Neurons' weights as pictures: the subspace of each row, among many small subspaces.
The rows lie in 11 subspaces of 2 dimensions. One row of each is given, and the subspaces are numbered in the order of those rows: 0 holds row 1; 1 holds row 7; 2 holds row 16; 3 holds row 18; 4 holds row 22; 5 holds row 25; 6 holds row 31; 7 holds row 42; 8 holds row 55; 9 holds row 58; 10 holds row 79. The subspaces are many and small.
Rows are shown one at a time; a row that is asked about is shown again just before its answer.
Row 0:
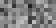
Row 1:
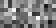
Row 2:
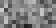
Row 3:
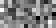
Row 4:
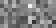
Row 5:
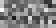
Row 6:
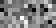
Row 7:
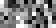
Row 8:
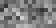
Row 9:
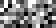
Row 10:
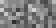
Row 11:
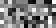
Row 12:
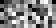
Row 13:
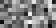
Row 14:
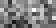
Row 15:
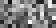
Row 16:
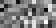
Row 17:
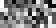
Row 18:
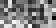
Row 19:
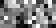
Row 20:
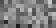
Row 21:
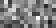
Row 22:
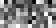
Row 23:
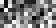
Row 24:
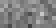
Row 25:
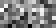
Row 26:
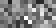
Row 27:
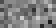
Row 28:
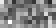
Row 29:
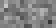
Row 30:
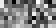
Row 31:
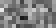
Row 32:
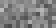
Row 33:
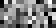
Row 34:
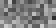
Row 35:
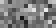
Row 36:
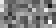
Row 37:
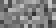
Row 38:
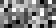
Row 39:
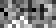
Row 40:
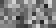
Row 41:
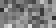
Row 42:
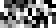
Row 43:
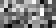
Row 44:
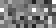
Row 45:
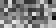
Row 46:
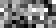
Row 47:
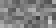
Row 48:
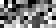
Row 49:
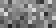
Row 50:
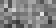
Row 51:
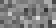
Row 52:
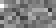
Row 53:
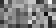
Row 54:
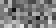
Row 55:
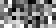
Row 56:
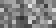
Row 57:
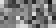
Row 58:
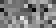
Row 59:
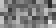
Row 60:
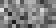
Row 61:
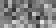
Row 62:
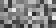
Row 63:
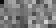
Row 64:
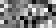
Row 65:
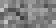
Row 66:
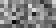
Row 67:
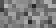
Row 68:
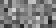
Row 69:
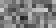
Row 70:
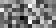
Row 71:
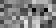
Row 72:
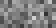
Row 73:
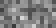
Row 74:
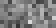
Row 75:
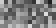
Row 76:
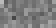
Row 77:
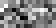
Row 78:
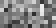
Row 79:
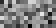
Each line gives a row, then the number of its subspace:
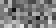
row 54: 8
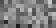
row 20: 4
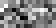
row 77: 10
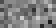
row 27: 9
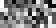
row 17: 7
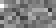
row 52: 10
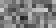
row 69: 6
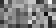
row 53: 4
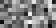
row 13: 2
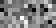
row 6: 9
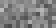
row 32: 5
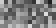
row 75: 4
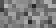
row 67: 7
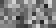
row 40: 1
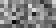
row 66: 0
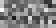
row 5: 7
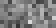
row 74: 2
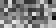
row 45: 3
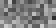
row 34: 3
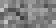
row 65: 10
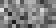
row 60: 6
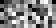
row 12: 0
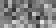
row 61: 0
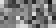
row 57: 1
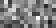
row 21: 0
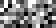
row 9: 10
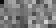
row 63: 1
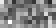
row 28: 4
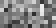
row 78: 5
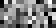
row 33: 4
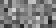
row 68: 8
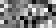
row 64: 2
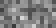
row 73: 6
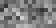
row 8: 10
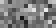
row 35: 9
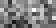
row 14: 3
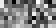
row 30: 7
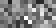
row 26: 2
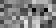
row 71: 2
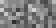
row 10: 0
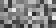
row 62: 3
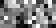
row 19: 1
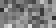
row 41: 5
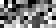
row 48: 10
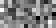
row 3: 0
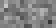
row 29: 10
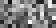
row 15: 2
